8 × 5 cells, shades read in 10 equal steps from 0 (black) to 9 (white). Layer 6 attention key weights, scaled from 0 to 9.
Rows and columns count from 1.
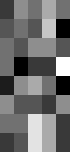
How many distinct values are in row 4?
4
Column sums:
25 27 39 38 25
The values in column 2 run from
0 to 5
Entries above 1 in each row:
5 4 5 4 3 5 5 5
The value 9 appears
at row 4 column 5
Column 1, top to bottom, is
2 3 4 4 1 5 4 2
